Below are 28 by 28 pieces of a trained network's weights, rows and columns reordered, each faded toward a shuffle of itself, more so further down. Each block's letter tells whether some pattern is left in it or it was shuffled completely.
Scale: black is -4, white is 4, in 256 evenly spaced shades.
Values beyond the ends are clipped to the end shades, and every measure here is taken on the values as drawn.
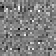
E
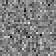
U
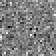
U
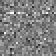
E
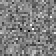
U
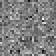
E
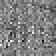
E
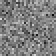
U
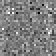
E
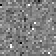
U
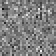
E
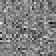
E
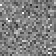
U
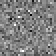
U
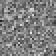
E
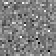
U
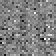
E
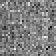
E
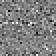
E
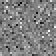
U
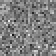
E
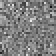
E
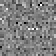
E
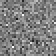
U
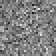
U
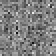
E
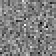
U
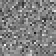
U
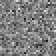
U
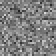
E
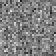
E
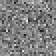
E
